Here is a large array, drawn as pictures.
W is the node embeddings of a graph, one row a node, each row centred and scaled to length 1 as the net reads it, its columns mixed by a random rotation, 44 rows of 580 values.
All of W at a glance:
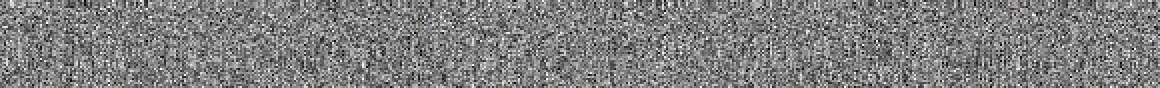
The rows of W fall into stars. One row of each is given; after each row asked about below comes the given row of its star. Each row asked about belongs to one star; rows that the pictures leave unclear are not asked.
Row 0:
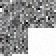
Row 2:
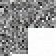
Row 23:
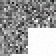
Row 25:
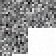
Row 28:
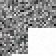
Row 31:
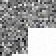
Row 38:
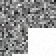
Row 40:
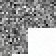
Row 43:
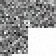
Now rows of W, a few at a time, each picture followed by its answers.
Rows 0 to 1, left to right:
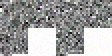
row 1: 2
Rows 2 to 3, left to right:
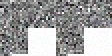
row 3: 25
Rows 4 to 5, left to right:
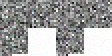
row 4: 23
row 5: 0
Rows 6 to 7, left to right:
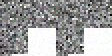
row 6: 38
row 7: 38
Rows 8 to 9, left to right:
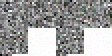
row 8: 2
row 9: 28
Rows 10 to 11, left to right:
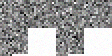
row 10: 0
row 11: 2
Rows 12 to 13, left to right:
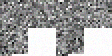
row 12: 38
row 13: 31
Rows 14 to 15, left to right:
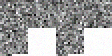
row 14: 40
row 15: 43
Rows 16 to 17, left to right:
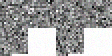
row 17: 0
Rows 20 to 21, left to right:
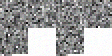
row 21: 43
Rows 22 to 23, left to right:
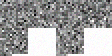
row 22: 2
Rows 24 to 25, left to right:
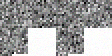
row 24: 43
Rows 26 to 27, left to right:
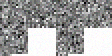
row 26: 23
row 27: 25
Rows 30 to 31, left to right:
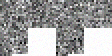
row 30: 43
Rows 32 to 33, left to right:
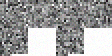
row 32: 28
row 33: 31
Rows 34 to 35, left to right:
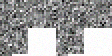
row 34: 38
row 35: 40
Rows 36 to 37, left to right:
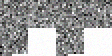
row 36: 31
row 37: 40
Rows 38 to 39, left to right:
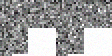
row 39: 28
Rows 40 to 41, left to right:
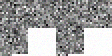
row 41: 0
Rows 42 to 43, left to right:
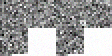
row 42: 38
